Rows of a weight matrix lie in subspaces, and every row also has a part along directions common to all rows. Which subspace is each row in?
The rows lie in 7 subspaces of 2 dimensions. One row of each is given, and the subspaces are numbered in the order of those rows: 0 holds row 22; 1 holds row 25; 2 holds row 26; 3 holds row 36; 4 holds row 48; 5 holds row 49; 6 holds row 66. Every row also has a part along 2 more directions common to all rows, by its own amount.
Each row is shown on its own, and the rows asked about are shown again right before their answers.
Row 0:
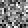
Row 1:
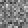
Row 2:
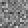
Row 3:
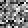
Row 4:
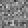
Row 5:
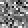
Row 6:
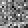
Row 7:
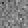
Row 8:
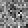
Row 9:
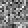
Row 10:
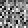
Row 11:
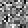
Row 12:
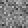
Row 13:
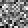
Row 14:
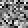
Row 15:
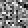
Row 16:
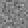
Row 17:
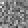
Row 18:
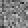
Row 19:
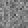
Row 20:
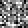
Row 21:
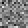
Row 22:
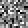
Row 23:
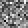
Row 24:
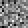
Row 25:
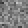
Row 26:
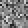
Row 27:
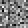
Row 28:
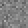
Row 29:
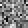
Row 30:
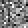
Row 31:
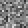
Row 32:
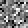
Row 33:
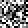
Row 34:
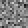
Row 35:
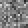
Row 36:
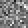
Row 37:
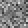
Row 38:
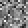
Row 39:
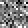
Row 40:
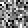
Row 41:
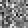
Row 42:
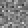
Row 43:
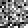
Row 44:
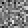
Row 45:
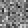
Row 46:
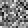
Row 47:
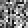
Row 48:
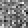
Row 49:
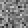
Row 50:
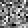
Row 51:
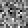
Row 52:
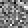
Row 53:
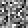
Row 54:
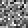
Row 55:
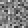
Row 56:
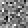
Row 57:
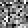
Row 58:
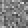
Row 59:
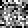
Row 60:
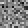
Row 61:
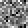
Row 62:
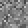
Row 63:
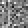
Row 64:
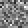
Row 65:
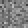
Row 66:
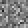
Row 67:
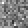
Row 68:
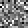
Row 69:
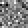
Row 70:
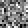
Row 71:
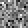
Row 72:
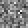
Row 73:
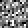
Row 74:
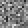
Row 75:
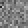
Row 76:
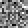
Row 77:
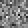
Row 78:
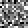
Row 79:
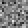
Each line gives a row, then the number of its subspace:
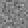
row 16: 5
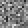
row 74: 1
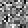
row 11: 4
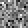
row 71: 5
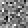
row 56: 1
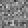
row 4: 3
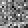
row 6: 0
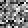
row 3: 6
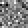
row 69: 0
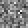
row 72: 0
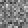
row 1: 6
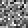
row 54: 3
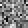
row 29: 2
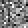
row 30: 2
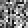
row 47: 4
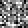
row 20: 1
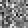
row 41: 2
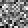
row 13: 5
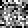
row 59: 1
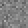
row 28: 4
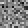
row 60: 4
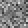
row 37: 6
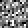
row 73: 3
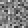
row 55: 4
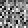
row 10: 1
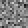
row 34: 3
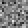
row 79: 4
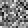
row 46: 2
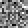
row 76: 3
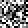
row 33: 6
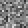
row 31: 5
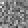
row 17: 1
